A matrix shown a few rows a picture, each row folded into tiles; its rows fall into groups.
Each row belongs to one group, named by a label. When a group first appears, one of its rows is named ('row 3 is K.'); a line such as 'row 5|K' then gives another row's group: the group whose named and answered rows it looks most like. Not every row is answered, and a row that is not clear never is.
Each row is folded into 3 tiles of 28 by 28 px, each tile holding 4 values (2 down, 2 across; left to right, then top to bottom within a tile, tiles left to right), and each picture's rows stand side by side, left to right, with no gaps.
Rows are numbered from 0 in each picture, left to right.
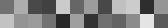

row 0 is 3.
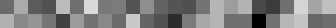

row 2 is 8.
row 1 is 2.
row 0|3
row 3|8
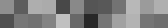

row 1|8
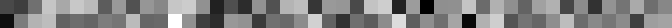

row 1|2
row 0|8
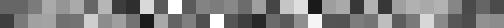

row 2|2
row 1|3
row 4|2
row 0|8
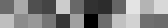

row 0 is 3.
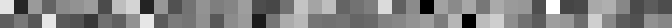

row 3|8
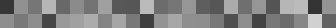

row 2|3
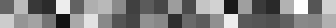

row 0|3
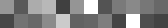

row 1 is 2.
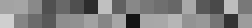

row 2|3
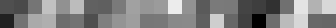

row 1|8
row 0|8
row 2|2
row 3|8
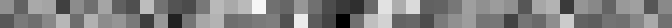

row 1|3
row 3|2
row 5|8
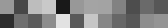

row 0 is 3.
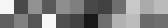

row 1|8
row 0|2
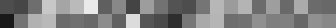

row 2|8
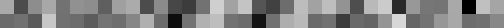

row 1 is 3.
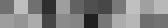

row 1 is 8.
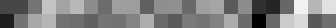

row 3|8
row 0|8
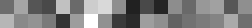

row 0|3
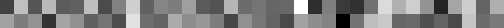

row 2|3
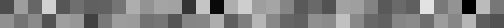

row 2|2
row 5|2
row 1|8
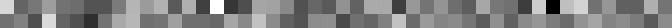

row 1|8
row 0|2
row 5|3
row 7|3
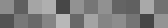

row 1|3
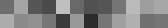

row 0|3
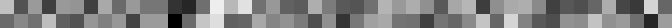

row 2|8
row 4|8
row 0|2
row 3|3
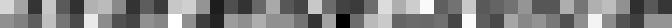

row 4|8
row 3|3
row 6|3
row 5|2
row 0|2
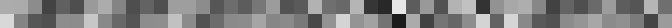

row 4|3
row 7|3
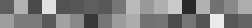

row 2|2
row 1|8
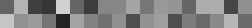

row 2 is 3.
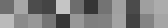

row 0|3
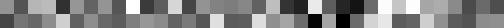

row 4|8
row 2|2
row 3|3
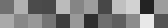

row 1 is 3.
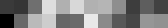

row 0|8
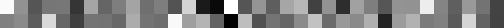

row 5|2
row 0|2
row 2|3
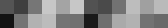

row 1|8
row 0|8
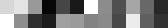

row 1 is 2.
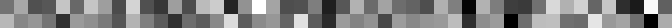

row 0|3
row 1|2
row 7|3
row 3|2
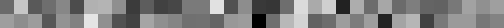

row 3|8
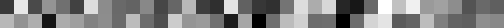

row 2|3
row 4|8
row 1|2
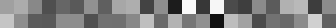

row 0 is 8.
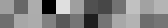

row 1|8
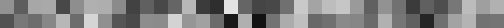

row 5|8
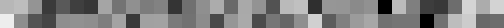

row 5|8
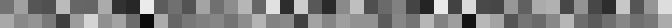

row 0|3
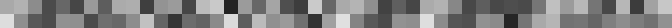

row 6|8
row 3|3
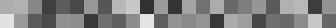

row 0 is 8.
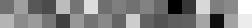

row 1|2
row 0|3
